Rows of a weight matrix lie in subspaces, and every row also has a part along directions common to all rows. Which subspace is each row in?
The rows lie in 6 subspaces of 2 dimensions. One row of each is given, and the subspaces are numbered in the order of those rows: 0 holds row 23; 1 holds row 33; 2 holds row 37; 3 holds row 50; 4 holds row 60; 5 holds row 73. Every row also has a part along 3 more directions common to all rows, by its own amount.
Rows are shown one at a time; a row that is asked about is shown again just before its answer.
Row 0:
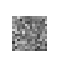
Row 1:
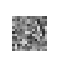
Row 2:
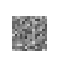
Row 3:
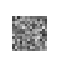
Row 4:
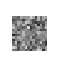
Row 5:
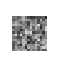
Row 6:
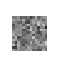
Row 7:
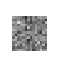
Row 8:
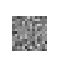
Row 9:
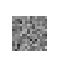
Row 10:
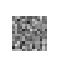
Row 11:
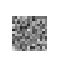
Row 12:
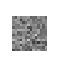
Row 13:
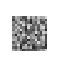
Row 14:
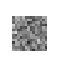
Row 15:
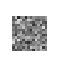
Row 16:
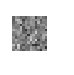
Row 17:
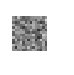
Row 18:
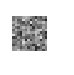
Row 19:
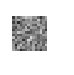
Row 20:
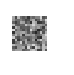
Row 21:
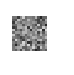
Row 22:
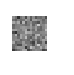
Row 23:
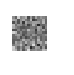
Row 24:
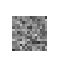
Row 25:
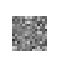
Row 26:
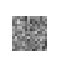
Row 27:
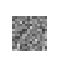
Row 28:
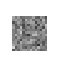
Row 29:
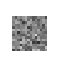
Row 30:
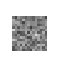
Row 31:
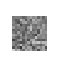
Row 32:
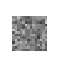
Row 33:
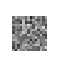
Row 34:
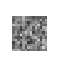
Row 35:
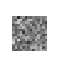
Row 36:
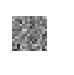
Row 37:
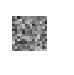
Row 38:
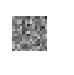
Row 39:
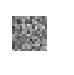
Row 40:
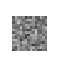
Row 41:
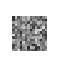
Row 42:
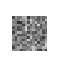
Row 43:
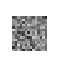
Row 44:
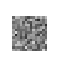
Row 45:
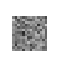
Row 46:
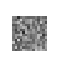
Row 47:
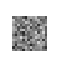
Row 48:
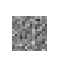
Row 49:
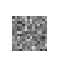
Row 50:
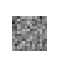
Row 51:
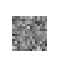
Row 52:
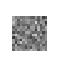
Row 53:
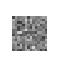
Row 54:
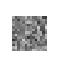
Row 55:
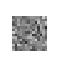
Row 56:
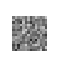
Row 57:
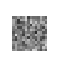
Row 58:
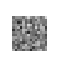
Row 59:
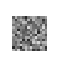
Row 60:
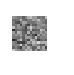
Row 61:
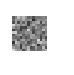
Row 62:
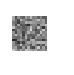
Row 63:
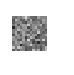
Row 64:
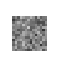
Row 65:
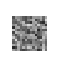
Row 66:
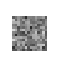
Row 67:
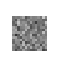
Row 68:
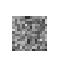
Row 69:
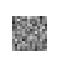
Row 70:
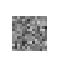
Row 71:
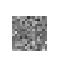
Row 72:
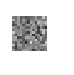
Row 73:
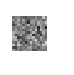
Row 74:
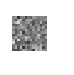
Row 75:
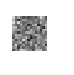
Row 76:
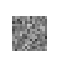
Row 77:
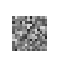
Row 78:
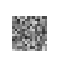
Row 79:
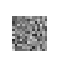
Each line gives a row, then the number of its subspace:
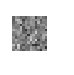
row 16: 1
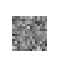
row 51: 5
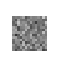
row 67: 5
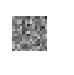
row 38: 1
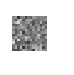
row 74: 2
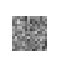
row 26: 3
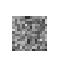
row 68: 2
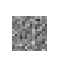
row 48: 0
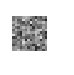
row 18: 2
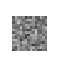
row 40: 1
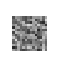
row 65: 2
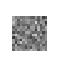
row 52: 5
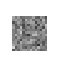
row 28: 1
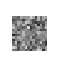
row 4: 5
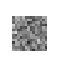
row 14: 0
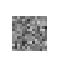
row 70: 5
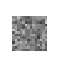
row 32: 2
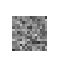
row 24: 4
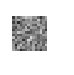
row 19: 3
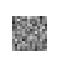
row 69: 3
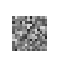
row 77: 1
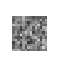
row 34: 0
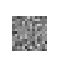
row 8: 0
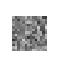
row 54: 5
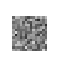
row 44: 0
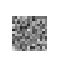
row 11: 0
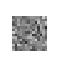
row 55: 5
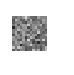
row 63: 4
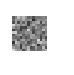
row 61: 0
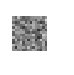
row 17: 2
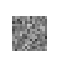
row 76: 1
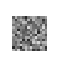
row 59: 4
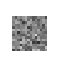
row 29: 4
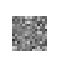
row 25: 5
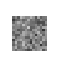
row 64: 5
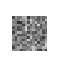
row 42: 3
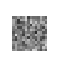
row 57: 3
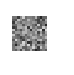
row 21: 3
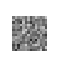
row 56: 1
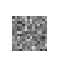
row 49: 3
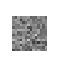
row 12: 4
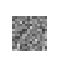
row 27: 1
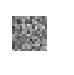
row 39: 1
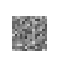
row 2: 0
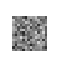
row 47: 4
